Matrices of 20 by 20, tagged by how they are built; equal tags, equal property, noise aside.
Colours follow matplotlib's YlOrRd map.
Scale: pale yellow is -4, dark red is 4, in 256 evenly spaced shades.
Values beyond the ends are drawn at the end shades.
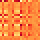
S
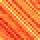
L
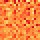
S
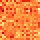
S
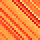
L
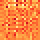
S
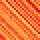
L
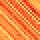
L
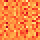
S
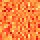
S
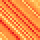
L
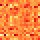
S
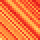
L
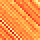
L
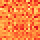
S
